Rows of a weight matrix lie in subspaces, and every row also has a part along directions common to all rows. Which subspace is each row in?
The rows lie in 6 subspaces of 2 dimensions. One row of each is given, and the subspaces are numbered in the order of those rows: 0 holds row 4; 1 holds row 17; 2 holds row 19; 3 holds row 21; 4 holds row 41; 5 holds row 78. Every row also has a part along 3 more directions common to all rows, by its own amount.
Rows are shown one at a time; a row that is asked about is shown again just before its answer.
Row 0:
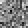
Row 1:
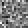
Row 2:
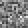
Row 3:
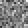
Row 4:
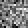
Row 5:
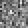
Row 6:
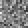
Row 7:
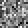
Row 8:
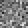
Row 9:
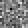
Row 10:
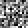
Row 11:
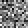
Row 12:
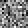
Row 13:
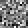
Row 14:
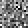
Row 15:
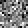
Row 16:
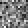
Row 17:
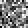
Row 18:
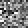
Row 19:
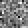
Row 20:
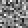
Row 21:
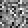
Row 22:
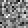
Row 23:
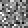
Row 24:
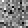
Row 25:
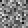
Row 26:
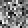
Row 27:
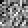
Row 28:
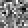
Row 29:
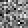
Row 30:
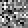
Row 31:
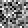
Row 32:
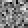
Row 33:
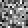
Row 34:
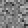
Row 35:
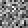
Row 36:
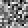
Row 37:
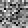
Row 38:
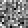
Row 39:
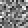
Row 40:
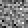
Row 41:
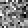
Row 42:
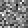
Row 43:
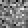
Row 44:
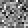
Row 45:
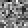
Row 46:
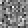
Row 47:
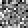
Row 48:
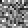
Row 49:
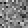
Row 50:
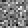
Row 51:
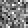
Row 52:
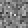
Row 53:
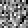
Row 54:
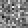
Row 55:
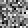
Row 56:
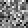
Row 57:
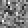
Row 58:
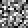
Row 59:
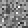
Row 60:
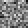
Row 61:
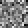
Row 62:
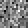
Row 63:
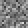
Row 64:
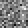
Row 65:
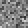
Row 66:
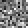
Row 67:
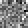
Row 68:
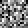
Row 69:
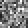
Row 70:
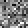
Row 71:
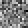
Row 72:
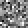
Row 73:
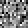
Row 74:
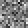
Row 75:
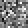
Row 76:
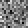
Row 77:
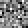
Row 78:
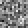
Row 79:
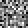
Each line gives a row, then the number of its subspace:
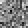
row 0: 3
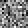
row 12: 4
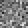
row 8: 3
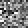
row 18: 0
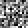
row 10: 2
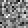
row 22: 5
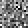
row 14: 4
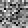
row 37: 0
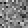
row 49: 4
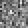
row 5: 3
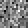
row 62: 0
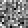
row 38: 0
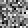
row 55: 4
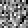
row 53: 5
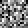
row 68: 4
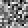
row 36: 5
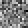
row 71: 2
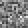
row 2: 5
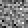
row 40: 0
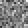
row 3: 1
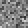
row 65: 1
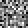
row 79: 0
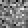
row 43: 0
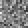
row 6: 2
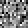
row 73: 5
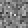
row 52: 5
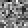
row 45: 1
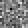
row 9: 2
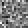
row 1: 5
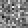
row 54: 3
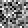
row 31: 0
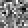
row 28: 1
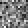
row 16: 4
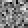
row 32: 1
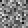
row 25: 2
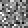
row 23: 2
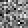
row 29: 4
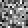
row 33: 0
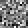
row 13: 4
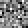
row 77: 2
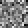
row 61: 1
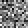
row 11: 3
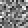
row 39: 2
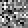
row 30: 4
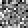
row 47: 2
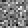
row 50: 4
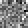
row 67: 2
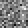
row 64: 4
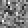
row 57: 5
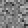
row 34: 1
